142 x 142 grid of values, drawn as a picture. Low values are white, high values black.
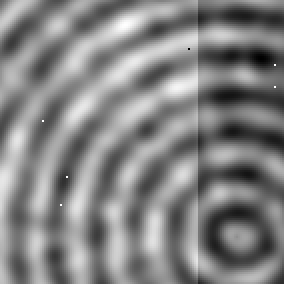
A vertical seam about 70% of the way across splits the table, and the right part is higher. The halves do not mirror each other. Concentric rings centre on the bottom right. Six lone cells stand out: one far higher and five far lower than their neighbours. Overall the values sit about 50% of the way up the scale.
